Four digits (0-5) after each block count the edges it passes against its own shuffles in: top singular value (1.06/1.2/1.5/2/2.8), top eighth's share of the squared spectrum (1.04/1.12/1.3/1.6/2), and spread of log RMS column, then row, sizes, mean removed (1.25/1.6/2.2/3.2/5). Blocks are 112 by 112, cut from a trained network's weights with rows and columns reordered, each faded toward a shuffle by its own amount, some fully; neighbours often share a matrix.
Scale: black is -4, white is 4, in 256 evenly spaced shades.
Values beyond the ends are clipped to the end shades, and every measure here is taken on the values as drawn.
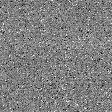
1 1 0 0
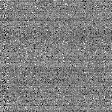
3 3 3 1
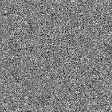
2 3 2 2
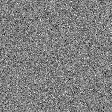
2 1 0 0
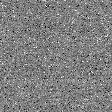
1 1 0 0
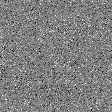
0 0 0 0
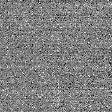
3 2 2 1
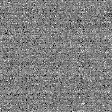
3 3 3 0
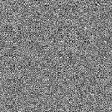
3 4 2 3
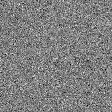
1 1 0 0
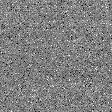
1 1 0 0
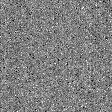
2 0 0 0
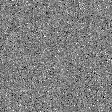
0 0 0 0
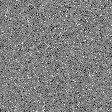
0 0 0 0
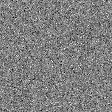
0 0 0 0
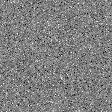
0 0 0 0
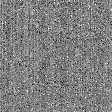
3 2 0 1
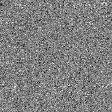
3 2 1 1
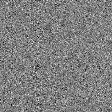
2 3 2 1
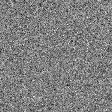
1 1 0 0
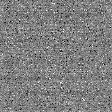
2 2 2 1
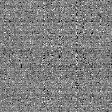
3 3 3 1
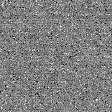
2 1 1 0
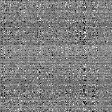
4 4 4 2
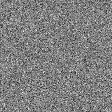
2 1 0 0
